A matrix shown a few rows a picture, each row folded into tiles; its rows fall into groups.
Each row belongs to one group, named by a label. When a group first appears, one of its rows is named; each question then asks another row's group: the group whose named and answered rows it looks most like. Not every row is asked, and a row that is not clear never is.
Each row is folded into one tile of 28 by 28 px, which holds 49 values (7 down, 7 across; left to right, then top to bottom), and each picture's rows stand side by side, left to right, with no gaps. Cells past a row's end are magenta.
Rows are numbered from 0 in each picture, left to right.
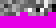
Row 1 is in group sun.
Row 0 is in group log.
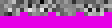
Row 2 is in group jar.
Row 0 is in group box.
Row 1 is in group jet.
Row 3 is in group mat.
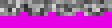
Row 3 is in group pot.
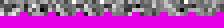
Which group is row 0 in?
sun
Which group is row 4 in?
log
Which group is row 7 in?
sun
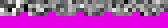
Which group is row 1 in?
pot
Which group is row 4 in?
jet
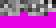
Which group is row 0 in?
mat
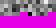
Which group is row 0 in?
log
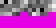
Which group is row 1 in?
mat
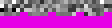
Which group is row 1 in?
jet
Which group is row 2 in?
log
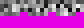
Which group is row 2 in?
mat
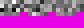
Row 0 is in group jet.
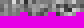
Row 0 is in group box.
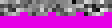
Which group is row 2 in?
jar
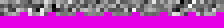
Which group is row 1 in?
sun
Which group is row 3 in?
jet
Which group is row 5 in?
box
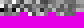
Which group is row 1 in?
jar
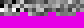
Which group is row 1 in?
pot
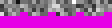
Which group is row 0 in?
jar
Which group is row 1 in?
mat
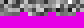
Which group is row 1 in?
pot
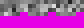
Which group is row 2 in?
jet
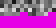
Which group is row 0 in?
jet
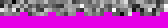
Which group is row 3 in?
sun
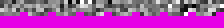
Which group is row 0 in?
jet
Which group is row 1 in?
pot
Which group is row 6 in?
log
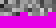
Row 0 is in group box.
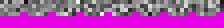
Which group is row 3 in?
log
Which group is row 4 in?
pot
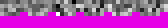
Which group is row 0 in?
pot
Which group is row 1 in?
sun
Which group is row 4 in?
sun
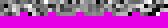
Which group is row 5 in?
log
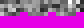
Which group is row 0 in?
pot
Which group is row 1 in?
log
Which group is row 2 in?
box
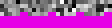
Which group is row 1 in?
mat
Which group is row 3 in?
log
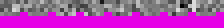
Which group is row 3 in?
jar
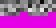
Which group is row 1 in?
jet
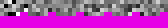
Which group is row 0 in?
log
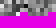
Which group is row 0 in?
log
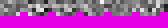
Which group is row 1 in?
pot
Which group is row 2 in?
pot
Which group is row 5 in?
sun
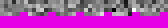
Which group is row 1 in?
pot
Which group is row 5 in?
jet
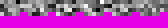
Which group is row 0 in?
jar
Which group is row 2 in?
pot
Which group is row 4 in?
pot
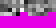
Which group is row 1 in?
pot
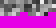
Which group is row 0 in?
sun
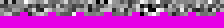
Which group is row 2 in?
log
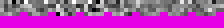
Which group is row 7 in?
jar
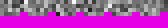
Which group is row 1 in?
sun
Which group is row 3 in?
mat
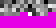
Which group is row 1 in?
jar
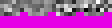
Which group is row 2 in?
pot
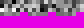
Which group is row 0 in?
jet
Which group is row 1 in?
log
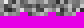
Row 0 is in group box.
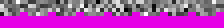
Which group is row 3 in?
jet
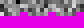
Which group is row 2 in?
sun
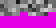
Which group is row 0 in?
jar
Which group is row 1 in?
box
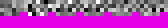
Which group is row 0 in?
mat
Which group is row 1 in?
jar
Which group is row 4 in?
jet
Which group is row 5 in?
mat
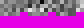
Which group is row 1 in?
jet
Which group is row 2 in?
mat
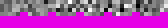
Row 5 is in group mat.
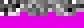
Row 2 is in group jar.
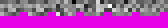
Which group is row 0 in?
pot
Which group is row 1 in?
pot
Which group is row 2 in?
jar
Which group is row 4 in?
jet
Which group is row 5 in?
jet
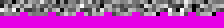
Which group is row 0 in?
jet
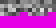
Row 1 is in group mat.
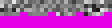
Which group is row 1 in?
jet
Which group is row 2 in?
jar
